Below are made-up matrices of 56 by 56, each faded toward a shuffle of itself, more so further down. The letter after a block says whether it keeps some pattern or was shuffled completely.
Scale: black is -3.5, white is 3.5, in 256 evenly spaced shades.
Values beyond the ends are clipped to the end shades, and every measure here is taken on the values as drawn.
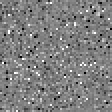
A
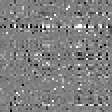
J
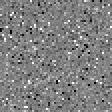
A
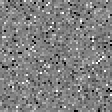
A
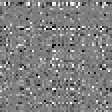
J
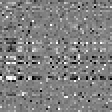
J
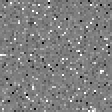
A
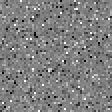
A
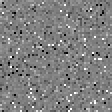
A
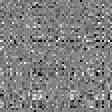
J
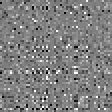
J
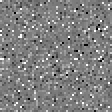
A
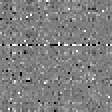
J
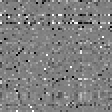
J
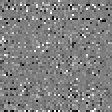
J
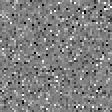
A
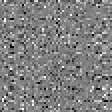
J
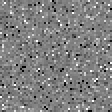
A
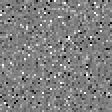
A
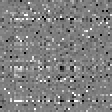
J
